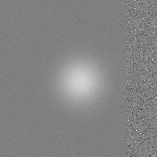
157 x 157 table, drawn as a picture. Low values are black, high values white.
No row or column stands out. The ninth with the highest average is the centre. Most values sit low, with a long tail of high ones. A single bump stands in the centre. The left part is calmer, up to a seam about 80% of the way across. There is no overall slope.
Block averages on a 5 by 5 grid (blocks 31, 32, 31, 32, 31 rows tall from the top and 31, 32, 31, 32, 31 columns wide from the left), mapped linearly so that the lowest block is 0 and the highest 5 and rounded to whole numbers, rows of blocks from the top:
0 0 0 0 0 / 0 0 1 0 0 / 0 1 5 1 0 / 0 0 1 0 0 / 0 0 0 0 0
